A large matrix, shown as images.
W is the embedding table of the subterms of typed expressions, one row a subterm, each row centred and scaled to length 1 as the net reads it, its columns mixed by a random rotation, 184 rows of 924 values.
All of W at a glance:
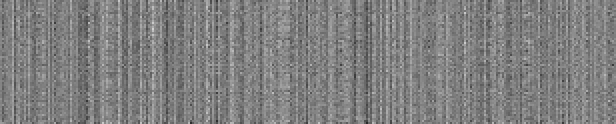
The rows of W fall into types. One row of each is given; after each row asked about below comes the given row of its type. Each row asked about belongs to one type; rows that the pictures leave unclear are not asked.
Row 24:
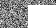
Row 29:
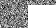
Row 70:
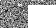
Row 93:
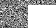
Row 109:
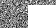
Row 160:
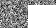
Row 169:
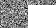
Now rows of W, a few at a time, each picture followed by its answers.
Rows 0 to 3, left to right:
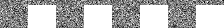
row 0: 160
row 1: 93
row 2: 93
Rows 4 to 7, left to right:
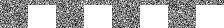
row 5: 109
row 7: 24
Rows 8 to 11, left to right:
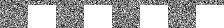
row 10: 93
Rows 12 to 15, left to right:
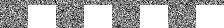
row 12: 93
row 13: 70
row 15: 29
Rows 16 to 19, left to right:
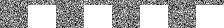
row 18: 24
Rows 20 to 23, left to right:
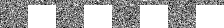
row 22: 70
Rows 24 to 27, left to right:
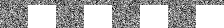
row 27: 160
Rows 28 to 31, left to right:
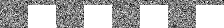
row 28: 160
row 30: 24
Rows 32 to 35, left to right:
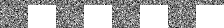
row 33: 93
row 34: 93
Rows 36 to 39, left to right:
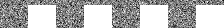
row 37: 109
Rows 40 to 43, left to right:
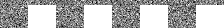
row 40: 169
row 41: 93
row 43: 70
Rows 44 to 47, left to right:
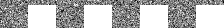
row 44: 93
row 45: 70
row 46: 169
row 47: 93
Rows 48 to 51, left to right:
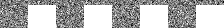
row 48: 160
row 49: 29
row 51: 93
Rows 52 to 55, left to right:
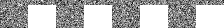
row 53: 169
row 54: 109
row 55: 160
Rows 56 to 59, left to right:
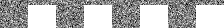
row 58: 109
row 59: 29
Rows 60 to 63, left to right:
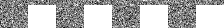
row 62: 70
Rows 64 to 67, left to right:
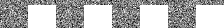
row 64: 93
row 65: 24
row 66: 24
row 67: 93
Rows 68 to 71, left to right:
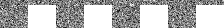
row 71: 29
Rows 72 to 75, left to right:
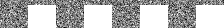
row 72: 24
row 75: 24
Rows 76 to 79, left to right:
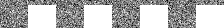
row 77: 24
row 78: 24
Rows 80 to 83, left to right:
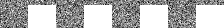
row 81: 160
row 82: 160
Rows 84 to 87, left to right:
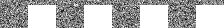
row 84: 109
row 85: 70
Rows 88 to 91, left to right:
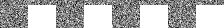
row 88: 169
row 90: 29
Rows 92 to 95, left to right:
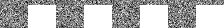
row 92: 160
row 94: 24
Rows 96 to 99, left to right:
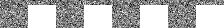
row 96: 24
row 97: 169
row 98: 24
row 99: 109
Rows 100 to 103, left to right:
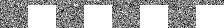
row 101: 70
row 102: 24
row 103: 24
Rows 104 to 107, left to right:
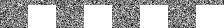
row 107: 93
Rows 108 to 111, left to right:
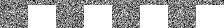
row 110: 24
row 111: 24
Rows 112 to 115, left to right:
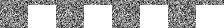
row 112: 160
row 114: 160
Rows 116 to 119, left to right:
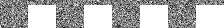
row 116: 29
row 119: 29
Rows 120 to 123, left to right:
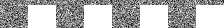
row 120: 70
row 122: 169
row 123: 93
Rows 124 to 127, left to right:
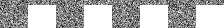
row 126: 109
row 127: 24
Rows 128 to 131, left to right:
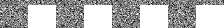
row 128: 93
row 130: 169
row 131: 24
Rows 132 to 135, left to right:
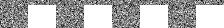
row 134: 160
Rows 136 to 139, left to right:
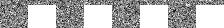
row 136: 160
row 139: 70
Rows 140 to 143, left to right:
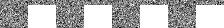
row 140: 160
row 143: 160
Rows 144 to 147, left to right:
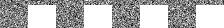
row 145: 109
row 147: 93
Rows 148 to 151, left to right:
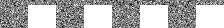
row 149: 70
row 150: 169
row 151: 109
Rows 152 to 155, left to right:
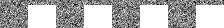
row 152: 109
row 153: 169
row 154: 24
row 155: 160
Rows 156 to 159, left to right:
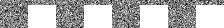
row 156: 70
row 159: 29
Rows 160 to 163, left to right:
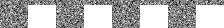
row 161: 169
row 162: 109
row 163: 169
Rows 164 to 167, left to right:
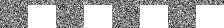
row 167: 93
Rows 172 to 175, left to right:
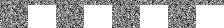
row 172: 160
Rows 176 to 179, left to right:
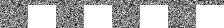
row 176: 160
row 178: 160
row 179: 93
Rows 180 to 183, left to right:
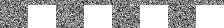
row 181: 160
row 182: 70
